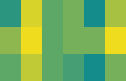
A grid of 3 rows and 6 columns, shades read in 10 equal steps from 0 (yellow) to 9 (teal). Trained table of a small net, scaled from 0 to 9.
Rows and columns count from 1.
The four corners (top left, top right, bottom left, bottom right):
8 3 6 5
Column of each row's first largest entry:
5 3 5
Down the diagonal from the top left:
8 0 6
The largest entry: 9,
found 2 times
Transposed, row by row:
8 4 6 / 1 0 2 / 6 6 6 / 5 5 7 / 9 5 9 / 3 0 5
